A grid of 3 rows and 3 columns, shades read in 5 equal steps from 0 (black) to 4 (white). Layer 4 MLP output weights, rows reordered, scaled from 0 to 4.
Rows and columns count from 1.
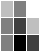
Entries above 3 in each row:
1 0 0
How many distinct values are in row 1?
3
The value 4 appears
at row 1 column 3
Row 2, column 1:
2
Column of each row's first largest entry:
3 3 1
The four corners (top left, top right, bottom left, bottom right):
3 4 2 1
